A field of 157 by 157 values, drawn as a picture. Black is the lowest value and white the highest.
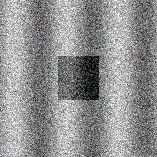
Stripes running up and down repeat 3 times from left to right. The ninth with the lowest average is the centre. In the centre lies a patch that is lower than the rest.
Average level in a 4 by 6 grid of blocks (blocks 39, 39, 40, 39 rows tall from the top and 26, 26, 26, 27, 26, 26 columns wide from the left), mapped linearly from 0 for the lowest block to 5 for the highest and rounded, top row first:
5 2 5 2 5 2 | 5 2 3 0 5 2 | 5 2 3 0 5 2 | 5 2 5 2 5 2
